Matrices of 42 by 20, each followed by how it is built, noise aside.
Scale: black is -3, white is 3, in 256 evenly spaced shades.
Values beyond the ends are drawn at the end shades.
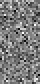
noise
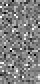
noise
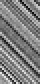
Toeplitz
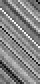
Toeplitz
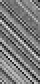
Toeplitz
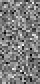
noise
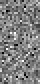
noise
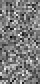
noise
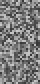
noise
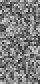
noise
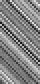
Toeplitz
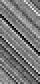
Toeplitz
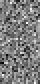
noise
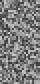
noise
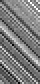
Toeplitz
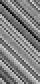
Toeplitz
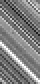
Toeplitz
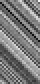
Toeplitz
